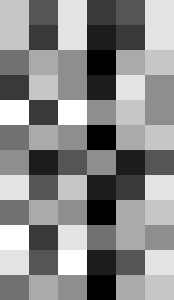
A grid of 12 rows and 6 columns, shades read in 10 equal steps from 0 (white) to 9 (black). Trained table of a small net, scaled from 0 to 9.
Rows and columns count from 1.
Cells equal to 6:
7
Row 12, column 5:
3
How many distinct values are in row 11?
4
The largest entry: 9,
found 4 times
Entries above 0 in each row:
6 6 6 6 4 6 6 6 6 5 5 6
